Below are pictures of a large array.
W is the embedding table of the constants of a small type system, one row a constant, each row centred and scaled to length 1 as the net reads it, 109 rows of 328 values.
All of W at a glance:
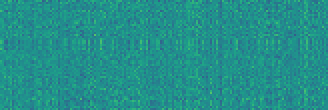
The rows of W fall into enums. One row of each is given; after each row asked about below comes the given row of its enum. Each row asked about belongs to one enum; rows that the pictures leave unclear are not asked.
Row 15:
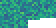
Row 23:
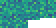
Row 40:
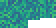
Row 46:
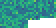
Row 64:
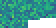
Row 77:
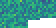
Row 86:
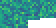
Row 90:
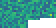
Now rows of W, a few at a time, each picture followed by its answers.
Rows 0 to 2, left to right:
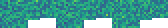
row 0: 90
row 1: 90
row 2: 77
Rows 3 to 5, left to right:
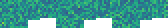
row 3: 77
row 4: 46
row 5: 40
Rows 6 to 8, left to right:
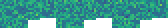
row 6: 46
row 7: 77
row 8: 46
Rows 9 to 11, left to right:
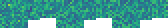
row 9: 64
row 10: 40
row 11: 40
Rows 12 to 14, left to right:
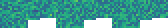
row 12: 90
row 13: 77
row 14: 77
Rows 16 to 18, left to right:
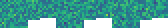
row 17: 90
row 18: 64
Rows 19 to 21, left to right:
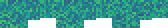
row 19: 40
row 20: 40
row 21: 15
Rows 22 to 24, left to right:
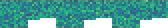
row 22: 15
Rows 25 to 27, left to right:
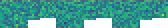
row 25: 86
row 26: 90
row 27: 90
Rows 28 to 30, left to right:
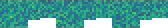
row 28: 77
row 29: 40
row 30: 15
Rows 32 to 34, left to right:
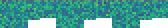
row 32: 64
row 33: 46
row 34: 15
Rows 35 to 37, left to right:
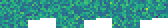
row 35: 15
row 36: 46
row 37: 64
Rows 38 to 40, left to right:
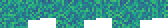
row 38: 77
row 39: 40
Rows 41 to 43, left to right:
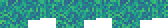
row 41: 40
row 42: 40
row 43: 40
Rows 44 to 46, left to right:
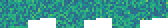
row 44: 77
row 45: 40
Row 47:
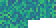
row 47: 40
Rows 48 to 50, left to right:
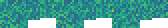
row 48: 40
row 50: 77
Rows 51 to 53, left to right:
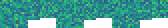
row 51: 86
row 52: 77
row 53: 23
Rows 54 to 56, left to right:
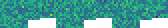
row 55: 77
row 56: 64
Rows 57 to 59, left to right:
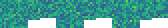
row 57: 77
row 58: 15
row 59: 64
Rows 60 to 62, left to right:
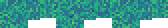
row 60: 40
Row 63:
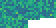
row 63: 46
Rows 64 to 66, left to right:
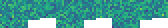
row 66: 90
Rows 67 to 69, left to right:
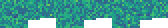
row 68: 77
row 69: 86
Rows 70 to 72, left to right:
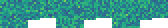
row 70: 23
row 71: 46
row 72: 77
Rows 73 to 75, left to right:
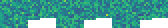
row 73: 86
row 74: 46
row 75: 15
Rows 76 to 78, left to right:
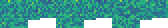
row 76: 77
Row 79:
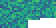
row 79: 90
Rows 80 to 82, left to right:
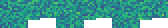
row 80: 90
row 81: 15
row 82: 90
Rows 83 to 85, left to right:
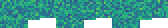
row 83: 46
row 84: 23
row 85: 90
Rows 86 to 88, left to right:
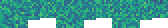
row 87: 40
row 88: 77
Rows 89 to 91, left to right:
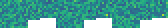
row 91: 46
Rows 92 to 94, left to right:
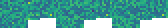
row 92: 90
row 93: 46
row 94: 46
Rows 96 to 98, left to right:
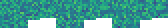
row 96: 15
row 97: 64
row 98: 64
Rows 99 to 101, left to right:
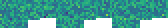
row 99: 64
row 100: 46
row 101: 46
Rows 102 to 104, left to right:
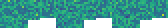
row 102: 46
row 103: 90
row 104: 46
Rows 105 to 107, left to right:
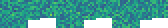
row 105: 90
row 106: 15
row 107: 40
